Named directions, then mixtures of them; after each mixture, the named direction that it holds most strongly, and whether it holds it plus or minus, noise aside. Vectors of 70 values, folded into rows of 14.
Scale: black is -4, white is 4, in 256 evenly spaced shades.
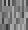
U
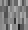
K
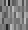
U, plus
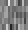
K, minus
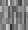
K, minus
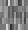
K, minus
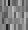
U, plus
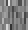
U, minus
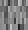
K, plus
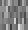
K, minus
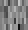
K, plus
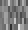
K, minus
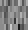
K, plus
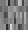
K, plus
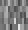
K, minus
